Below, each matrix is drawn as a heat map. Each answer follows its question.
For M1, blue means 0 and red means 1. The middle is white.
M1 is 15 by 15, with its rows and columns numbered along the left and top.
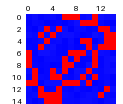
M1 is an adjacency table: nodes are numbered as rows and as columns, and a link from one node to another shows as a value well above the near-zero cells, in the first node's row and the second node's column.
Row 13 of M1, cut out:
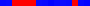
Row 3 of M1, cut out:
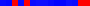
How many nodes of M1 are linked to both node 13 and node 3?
2
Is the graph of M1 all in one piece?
yes
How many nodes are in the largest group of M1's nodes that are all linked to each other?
5
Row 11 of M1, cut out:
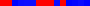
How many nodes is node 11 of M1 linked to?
6
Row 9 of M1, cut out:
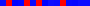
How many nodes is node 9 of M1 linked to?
4
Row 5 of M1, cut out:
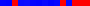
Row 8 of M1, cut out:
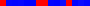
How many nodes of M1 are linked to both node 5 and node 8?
0
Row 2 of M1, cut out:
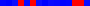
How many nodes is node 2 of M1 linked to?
4
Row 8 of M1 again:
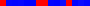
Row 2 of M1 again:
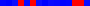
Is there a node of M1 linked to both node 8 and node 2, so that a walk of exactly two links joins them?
no
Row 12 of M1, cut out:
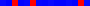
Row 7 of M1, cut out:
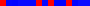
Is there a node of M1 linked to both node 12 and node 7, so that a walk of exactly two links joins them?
no
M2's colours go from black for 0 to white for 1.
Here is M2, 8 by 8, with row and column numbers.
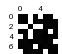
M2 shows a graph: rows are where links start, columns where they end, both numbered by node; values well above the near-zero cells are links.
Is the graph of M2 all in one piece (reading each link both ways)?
yes
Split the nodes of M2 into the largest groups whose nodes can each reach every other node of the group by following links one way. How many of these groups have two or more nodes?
1
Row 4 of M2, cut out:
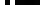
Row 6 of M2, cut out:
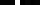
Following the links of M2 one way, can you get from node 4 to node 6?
yes
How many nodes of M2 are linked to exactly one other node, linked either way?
3
